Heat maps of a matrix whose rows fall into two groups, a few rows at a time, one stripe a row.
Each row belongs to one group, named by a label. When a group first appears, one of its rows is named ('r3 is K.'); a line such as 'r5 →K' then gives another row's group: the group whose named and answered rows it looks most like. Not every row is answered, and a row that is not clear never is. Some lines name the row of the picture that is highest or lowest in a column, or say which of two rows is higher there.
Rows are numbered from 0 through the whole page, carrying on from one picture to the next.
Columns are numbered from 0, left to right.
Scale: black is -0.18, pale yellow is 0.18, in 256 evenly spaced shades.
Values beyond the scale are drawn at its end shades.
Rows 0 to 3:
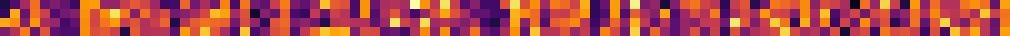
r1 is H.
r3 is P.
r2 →H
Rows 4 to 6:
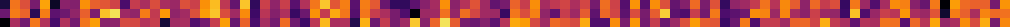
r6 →H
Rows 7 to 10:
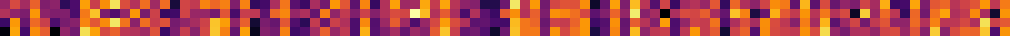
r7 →H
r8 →H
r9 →H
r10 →H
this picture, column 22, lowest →8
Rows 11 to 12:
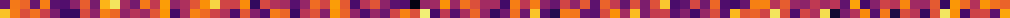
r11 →P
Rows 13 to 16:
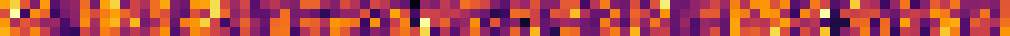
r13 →P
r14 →H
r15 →P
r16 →P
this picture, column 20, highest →15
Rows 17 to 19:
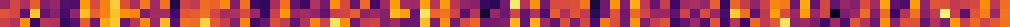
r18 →H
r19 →P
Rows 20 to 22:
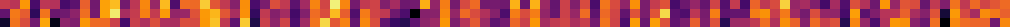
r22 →P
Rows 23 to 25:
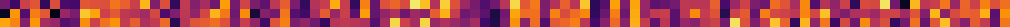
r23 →H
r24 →H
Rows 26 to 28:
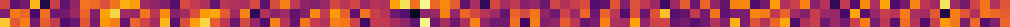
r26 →H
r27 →P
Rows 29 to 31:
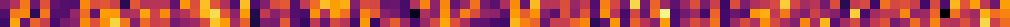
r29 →P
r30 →P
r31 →H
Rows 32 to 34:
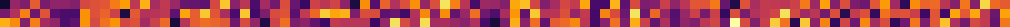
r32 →H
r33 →P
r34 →H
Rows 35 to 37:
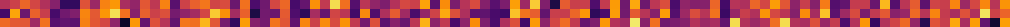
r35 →P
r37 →P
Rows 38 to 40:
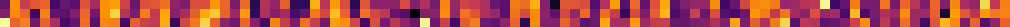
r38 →P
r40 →P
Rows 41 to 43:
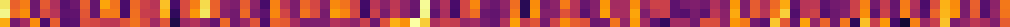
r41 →P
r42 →P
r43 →H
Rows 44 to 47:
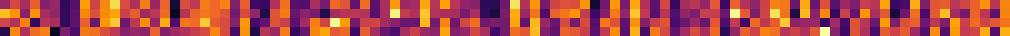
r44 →H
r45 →H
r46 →P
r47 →P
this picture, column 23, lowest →47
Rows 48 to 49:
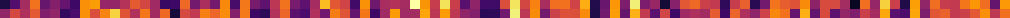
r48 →H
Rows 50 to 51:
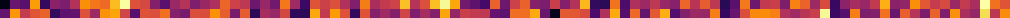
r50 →H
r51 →P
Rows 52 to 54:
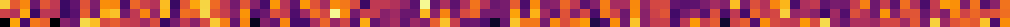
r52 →P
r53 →P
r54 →H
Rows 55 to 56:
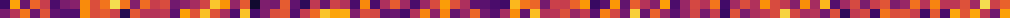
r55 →H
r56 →P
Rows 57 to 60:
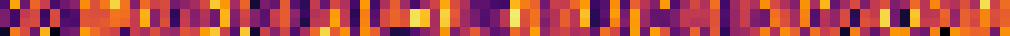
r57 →H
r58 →H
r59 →H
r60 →P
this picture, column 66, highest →57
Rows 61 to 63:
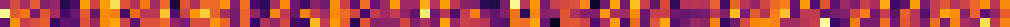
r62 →P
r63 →P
